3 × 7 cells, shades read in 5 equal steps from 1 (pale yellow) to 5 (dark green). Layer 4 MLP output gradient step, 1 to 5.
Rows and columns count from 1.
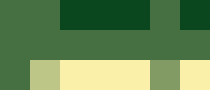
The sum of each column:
12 10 10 10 10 11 10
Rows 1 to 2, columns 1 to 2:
4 4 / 4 4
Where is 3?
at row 3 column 6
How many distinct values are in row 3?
4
